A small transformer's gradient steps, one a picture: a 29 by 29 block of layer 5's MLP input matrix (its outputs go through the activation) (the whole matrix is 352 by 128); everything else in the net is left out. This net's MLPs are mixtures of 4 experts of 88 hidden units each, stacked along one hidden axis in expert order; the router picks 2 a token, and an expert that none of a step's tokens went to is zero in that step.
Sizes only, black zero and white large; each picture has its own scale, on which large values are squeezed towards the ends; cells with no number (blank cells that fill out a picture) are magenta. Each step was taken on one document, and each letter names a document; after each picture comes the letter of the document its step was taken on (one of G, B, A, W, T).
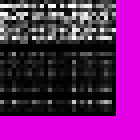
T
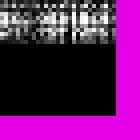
T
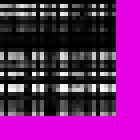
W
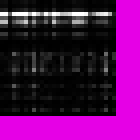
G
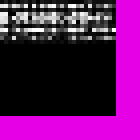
T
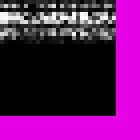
T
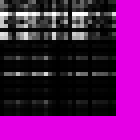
G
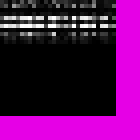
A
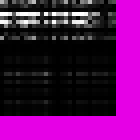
G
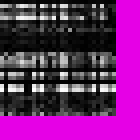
W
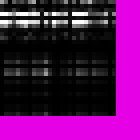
G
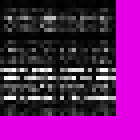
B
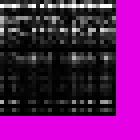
T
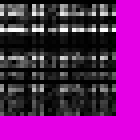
W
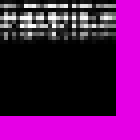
A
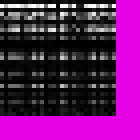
W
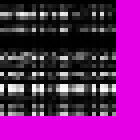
W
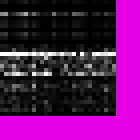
G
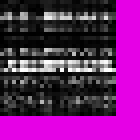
B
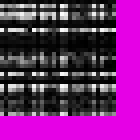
W
